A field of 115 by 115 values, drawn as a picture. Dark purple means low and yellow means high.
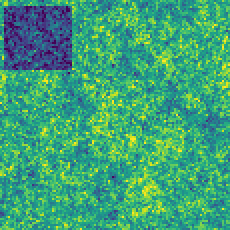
In the top left lies a patch that is lower than the rest. The ninth with the lowest average is the top left. The field is mottled with small blotches. Overall the values sit about 60% of the way up the scale. No regular stripes run through it. Neither half mirrors the other.
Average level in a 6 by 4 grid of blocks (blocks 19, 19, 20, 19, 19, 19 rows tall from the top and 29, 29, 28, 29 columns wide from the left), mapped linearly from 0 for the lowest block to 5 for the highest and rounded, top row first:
0344 / 0345 / 4444 / 4554 / 4454 / 4454
